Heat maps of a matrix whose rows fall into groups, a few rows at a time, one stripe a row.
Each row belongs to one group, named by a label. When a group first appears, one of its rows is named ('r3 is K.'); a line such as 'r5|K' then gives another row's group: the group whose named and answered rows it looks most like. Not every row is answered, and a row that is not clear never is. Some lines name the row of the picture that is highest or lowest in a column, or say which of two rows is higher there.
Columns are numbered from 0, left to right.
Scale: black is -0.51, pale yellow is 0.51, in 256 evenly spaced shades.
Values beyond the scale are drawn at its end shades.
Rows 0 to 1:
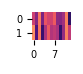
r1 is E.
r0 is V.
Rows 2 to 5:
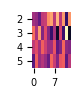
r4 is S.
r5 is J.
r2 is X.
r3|V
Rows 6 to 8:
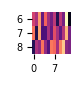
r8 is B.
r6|V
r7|E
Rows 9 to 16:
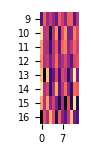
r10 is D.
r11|D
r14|D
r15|V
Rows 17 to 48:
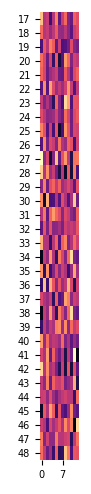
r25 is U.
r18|D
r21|U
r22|J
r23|U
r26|J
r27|D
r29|J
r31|J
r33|D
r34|B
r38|B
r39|X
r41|V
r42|V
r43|V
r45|B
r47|D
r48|U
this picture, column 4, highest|31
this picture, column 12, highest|46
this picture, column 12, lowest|41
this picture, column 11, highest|41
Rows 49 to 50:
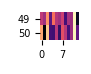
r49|V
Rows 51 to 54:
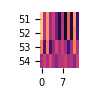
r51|V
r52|V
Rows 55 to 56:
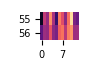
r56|B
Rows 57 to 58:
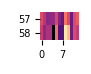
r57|U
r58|U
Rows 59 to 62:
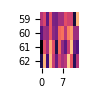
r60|B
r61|B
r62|J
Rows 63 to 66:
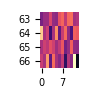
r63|B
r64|D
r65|S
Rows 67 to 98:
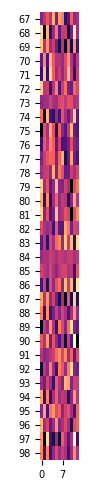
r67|S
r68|E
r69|V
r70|J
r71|J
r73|B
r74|E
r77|S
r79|D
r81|D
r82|U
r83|X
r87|V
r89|B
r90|V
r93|U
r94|E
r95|J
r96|D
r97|E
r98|E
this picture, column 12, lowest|90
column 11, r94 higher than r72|Yes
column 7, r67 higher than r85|Yes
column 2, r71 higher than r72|No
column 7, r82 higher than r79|No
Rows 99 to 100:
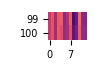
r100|S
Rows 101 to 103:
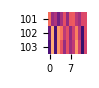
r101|D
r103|J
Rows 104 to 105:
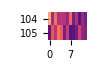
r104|V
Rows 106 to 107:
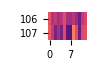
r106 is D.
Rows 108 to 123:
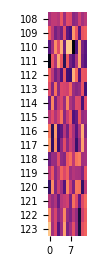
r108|S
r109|U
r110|S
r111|B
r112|U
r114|J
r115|S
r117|E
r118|B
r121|U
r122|D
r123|D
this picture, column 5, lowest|111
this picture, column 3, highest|111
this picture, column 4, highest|110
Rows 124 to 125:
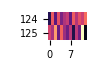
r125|V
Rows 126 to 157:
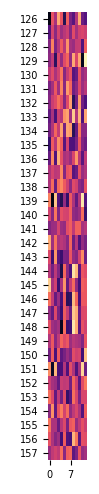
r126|B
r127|X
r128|J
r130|S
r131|S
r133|X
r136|J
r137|S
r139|E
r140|V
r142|V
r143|E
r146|U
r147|U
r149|J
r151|E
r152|U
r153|U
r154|J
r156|U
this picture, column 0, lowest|126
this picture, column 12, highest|129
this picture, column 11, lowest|129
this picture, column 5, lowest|126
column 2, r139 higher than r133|Yes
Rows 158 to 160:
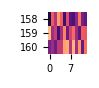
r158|B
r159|D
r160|X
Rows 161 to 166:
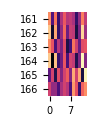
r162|E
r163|U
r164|E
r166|U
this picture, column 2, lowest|165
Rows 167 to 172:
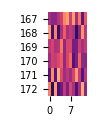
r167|X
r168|E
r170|S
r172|E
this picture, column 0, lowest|171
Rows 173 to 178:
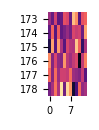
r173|U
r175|J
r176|D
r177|V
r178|S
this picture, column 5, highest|176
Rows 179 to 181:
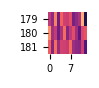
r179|V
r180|D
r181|V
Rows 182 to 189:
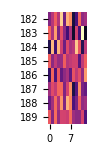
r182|S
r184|J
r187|S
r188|S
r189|V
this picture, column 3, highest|184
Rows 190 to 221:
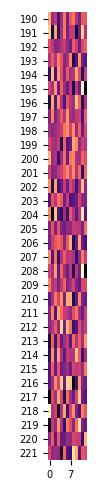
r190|D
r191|E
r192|U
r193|S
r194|J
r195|V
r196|J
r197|J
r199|U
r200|D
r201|X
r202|E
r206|S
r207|E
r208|V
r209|D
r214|J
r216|S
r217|B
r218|D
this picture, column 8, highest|221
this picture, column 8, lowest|216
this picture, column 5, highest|218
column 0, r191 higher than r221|Yes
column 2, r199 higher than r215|Yes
